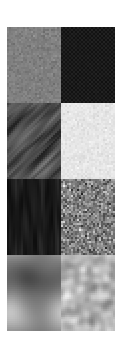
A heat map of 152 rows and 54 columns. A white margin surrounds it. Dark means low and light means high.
It is made of 4 by 2 panels. Panel 1,1: middling, fine-grained, faint in contrast. Panel 1,2: very low, checkered, faint in contrast. Panel 2,1: low, slanting up to the right. Panel 2,2: very high, fine-grained, faint in contrast. Panel 3,1: very low, streaked downward, faint in contrast. Panel 3,2: middling, fine-grained, strong in contrast. Panel 4,1: middling, smooth, strong in contrast. Panel 4,2: high, blotchy.
